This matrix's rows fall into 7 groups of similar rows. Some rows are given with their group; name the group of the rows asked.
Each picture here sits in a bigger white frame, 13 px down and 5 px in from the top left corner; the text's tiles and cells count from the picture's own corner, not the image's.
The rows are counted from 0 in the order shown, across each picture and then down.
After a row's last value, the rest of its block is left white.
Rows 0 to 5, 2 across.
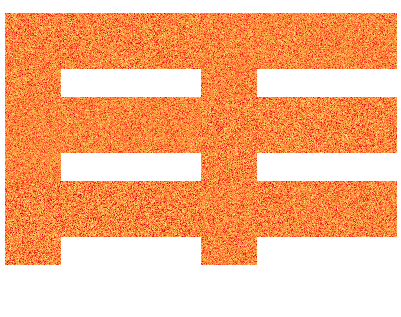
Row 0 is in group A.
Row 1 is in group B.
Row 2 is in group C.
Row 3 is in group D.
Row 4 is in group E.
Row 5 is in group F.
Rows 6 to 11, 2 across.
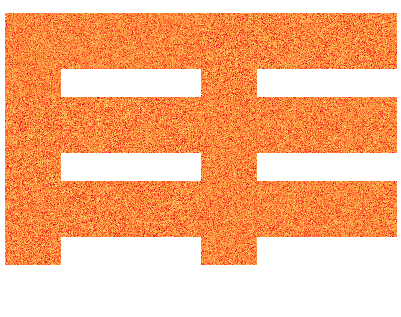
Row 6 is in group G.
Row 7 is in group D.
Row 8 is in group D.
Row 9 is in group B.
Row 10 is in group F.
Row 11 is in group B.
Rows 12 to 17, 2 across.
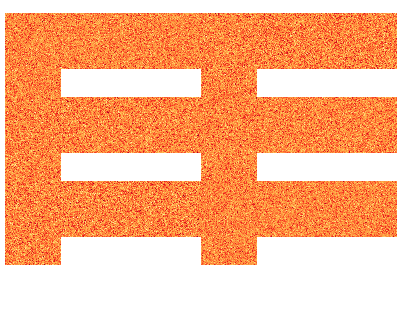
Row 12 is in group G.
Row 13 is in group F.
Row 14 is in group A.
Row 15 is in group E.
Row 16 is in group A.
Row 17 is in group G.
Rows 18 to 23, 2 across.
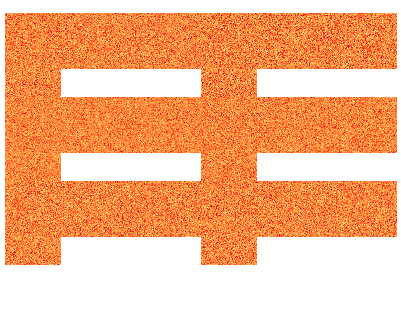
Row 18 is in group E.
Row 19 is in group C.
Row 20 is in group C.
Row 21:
A
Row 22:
C
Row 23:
D
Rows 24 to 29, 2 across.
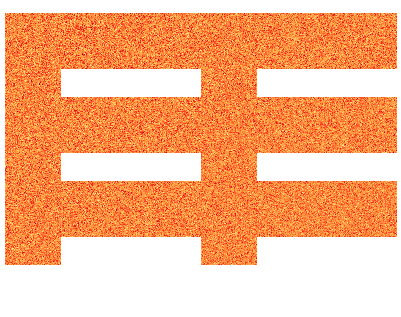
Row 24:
F
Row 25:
G
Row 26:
B
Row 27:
A
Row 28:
A
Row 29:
D
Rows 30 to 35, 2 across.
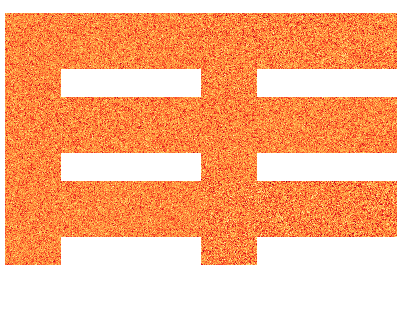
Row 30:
G
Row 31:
A
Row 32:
A
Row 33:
E
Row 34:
D
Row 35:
F
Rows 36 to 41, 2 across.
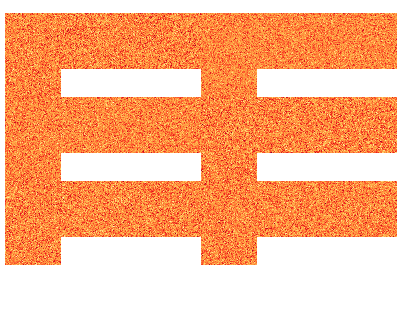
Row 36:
F
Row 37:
C
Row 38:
D
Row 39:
G
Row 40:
D
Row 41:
G
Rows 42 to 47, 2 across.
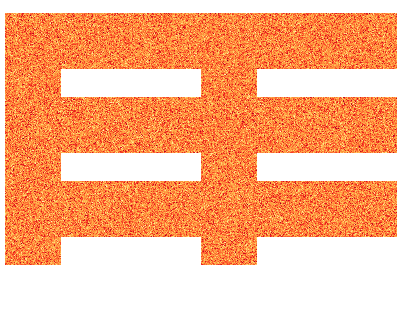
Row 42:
A
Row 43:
F
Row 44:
G
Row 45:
A
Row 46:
C
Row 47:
F
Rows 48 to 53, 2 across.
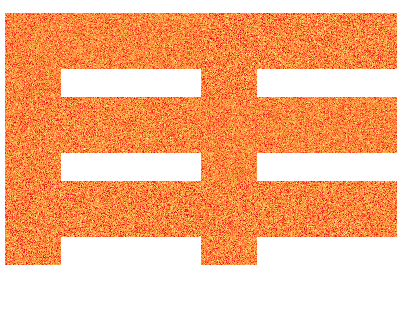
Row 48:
G
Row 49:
D
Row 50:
D
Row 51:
G
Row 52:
G
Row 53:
C
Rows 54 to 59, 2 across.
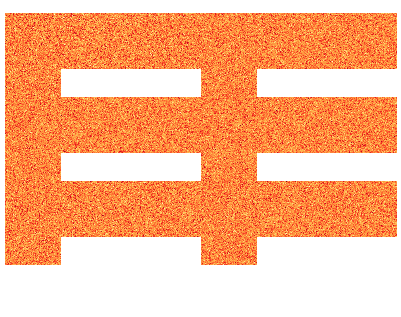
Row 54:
G
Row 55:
D
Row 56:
G
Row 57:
E
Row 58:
D
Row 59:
G
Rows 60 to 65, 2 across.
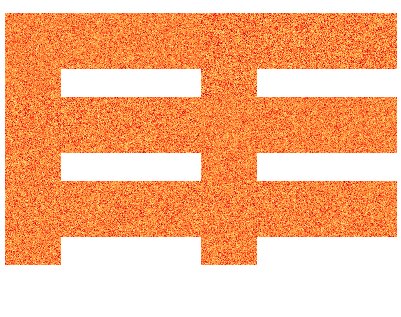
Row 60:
G
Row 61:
E
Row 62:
A
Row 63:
F
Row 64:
B
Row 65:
A
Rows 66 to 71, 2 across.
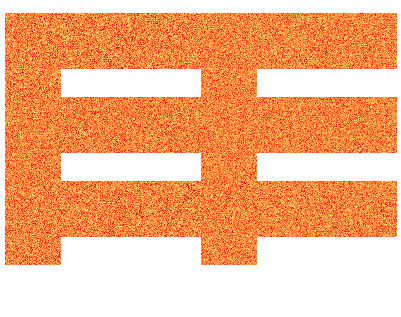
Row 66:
C
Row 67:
C
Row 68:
F
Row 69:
F
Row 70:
B
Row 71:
G
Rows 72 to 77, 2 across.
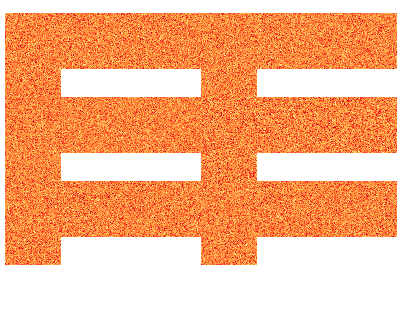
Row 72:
D
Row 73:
D
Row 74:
E
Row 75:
A
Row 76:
F
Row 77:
F
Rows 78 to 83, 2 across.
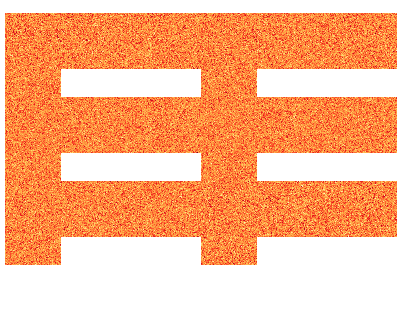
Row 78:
A
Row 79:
A
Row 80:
A
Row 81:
F
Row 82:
D
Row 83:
C
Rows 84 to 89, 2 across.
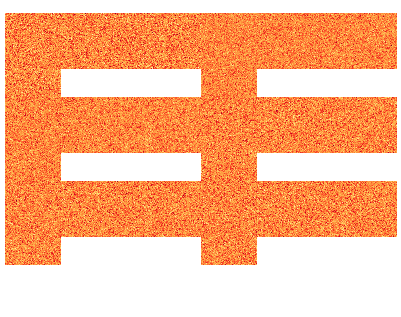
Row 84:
C
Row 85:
F
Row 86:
A
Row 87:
E
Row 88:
A
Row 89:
A
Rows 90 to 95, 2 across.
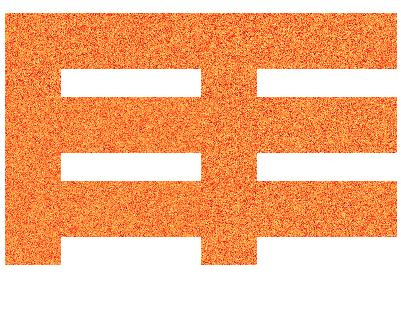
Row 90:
F
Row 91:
E
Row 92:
B
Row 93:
D
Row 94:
G
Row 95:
E
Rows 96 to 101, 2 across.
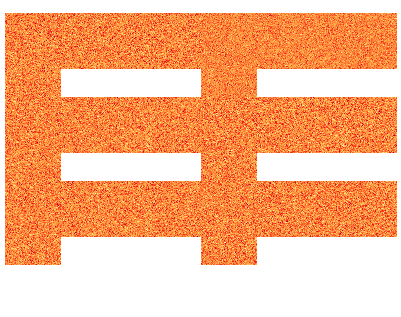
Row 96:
E
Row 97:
G
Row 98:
A
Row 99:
A
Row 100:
A
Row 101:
F
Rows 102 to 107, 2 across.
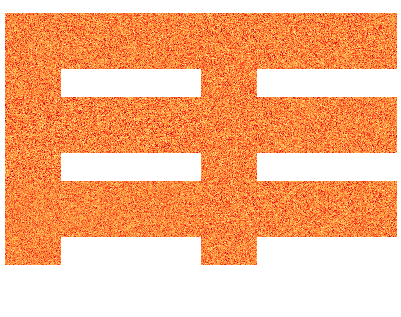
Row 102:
G
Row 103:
A
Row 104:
E
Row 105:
D
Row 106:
G
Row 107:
A
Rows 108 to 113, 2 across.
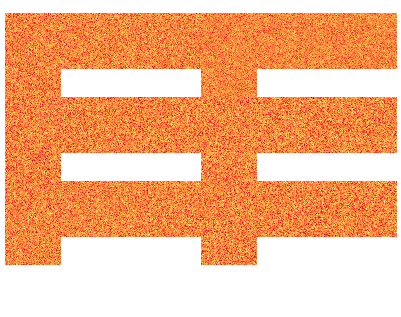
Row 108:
G
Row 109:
G
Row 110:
F
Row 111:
C
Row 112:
G
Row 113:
B
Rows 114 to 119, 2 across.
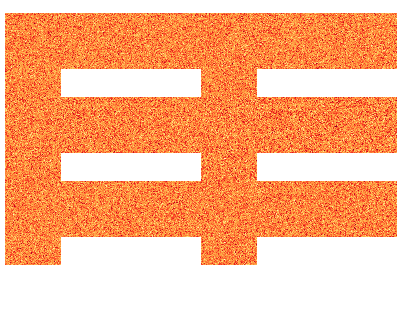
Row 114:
E
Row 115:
G
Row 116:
F
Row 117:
F
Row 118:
C
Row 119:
F
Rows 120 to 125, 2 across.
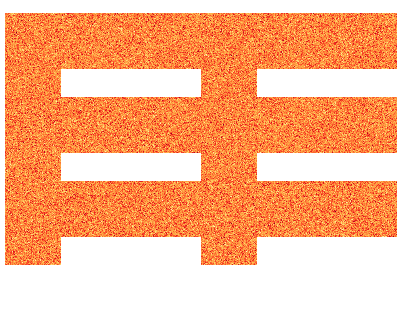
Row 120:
A
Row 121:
A
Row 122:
E
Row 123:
D
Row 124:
F
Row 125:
A
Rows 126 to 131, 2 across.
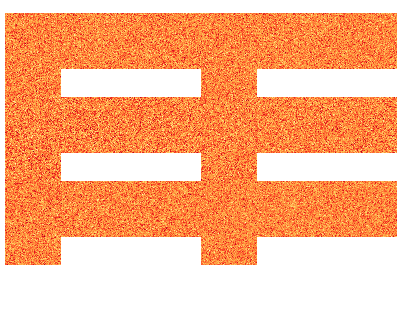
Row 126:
D
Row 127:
D
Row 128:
F
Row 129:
B
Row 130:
E
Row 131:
G
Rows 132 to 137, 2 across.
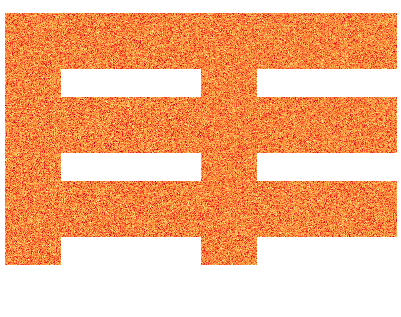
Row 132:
F
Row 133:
A
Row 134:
C
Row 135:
F
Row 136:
F
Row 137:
D
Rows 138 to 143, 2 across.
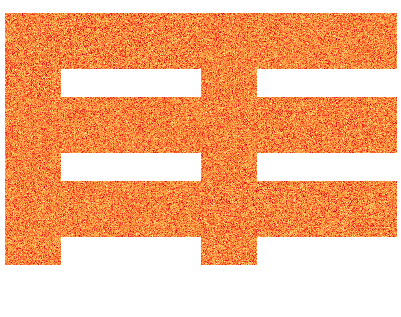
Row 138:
F
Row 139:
D
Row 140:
F
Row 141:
F
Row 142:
C
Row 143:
A
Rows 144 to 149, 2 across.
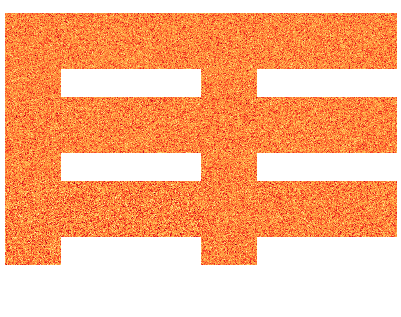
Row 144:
A
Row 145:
E
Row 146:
A
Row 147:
E
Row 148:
F
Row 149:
F
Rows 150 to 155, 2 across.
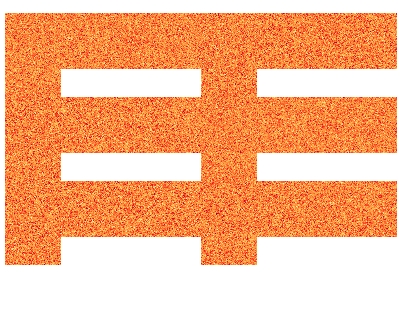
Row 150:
C
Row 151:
F
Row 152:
A
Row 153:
C
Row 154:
A
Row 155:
E
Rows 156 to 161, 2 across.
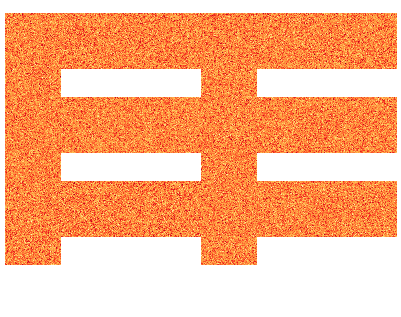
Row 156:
F
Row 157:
E
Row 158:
A
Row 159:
B
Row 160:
F
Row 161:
C
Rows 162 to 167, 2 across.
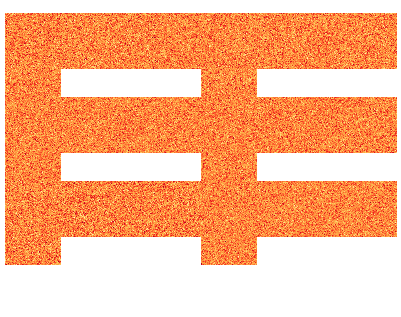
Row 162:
E
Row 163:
C
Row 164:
B
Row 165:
F
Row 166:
F
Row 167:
B
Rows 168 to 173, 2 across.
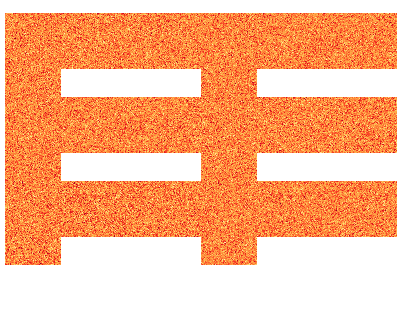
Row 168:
D
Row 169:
B
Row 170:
B
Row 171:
D
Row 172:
F
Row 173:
F
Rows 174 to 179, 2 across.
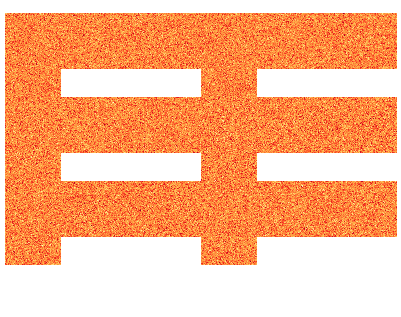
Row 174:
G
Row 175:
G
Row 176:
D
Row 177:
B
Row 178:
F
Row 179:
C
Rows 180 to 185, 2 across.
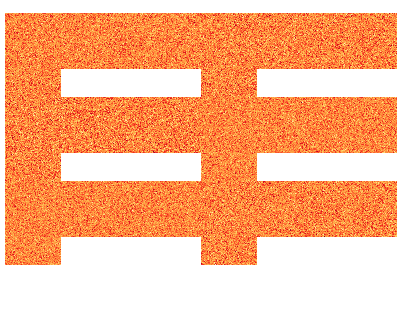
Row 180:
B
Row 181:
B
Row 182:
F
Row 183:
C
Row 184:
C
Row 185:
B
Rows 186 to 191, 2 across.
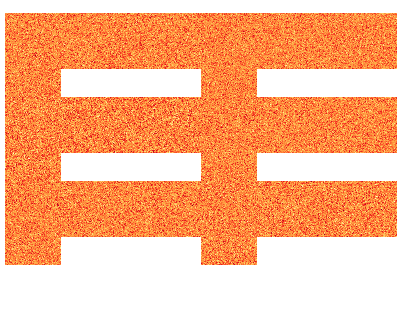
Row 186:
B
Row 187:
G
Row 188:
F
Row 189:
E
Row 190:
A
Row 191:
C
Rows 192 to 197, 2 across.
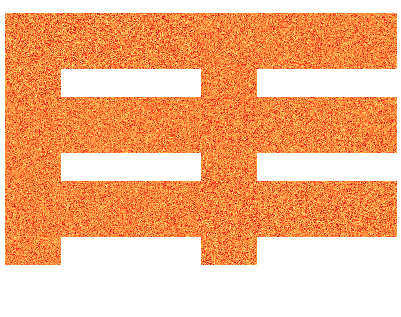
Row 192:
D
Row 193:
B
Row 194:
D
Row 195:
E
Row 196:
C
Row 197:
E
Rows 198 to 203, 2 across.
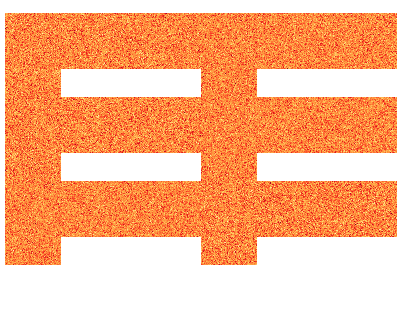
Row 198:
C
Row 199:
B
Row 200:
G
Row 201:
B
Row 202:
G
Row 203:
F
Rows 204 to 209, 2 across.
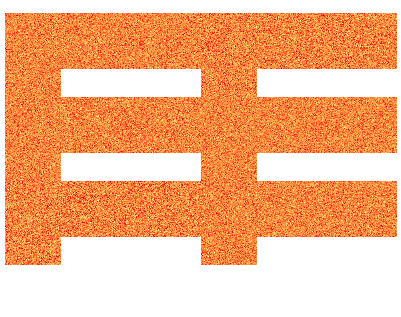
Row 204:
B
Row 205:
G
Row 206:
C
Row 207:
B
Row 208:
F
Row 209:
G
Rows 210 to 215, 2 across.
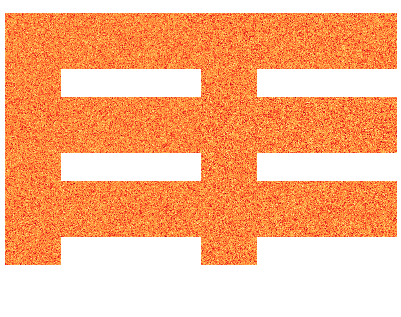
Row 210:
B
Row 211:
E
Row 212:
E
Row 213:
G
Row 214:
B
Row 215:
C
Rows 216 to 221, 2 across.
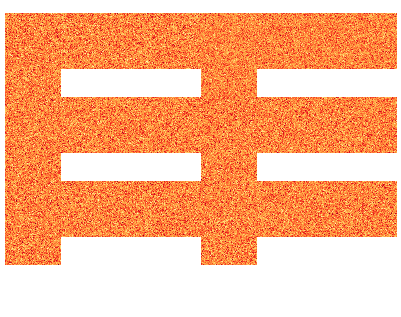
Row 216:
A
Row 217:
F
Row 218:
B
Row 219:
E
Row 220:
A
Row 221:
B
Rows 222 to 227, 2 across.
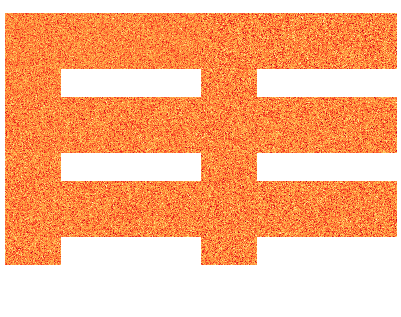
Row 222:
D
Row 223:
C
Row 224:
C
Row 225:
G
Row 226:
C
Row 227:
D
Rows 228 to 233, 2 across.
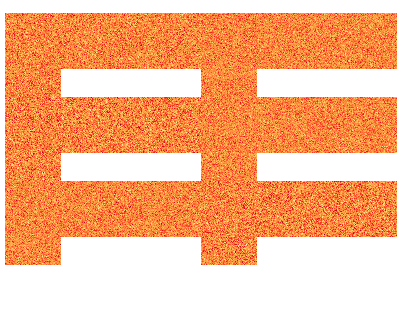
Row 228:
B
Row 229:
E
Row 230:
A
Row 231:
C
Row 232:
B
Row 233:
F
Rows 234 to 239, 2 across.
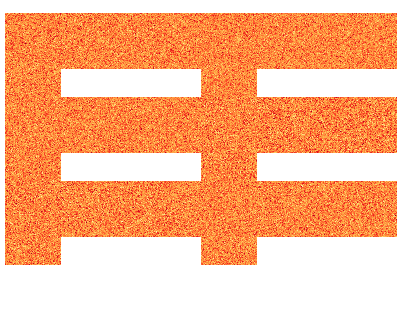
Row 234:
E
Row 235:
E
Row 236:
B
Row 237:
F
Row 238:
A
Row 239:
C
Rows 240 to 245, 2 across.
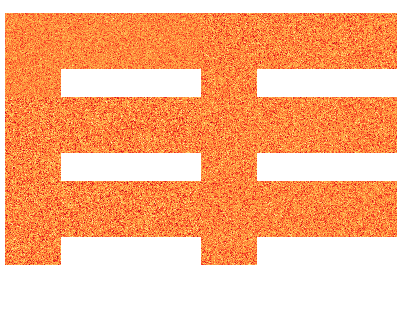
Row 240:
D
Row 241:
A
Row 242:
C
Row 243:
D
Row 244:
A
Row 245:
E
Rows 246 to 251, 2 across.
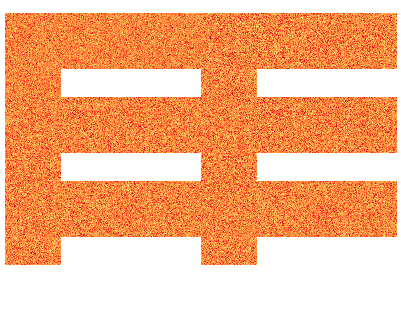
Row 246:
G
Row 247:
C
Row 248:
F
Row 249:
F
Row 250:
C
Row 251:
C
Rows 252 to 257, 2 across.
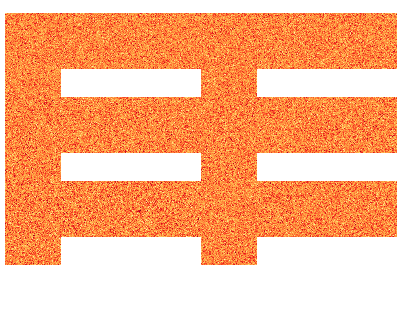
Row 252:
E
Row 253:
A
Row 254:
G
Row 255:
B
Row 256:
A
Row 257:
F
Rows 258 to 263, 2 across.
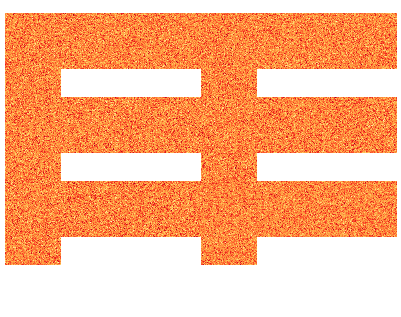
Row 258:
D
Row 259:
G
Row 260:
C
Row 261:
F
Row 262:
F
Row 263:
E
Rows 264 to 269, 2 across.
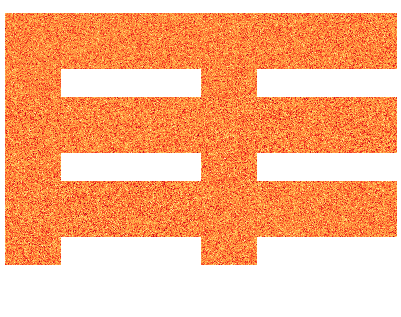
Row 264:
G
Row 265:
F
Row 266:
A
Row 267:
F
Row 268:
F
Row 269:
D
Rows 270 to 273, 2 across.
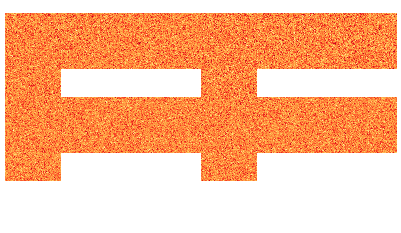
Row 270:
A
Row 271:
A
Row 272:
C
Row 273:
G
